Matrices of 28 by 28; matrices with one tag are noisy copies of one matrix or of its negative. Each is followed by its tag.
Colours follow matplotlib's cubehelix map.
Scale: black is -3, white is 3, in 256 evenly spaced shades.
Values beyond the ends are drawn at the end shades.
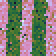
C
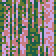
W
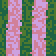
C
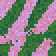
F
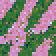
F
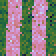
C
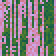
W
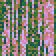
W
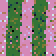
C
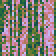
W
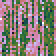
W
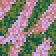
F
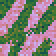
F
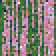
W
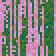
W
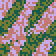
F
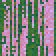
W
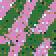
F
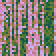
W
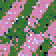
F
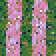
C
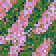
F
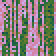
W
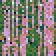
W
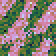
F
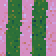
C
